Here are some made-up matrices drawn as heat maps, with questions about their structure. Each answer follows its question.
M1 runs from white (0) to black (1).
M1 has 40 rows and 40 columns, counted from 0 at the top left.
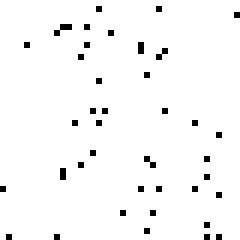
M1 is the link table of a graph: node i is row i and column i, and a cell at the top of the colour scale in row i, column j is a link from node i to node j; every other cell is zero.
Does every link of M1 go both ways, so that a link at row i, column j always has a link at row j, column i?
no
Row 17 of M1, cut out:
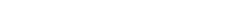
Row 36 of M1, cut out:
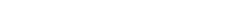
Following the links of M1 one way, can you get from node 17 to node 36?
no
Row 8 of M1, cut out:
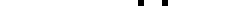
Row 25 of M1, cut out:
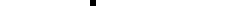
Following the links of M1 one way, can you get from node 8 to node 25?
yes
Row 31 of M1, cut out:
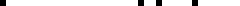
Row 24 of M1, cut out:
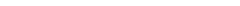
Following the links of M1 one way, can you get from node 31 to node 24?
yes
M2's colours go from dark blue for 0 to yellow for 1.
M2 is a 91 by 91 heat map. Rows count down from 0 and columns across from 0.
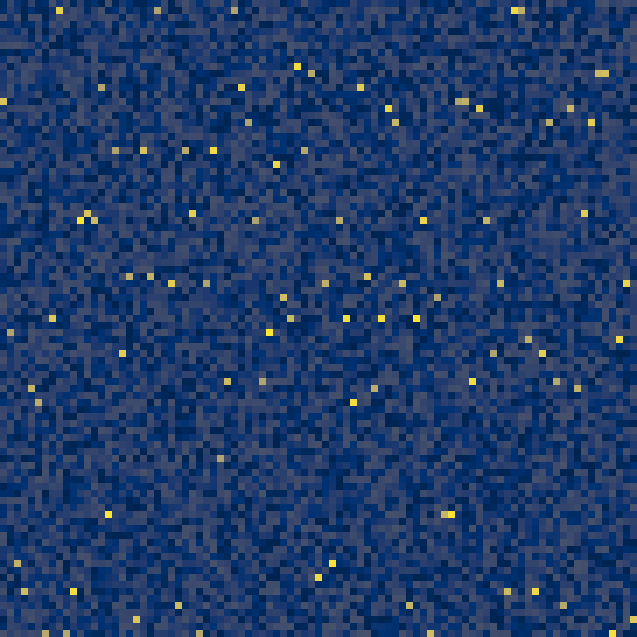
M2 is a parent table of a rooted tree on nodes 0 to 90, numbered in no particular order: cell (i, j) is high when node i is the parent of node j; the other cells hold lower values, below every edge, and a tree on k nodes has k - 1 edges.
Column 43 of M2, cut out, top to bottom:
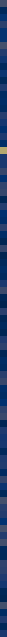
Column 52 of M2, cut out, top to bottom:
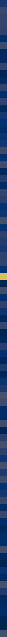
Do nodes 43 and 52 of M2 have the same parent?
no
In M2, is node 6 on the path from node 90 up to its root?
no
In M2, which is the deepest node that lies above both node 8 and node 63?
1
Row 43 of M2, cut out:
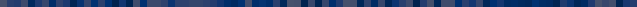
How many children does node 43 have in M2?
0
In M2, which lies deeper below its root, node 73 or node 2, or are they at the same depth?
node 73
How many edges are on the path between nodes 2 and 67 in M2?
10
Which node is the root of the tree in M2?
23
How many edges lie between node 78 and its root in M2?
17
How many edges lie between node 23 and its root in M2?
0
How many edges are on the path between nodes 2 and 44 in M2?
4
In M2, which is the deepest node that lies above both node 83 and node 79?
30
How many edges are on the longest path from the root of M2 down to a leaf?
29
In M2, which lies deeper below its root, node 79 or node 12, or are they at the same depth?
node 79
